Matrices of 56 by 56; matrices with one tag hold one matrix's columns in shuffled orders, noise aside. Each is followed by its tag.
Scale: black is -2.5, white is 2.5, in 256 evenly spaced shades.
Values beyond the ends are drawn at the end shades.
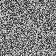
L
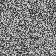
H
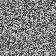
L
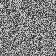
H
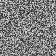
H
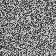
L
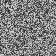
H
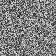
H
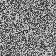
L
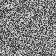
H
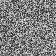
H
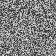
H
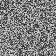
L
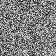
L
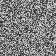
H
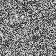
L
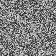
L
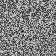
H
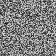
H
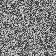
L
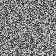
L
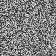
H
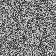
L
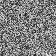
L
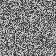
L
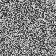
H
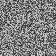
L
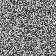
H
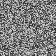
L
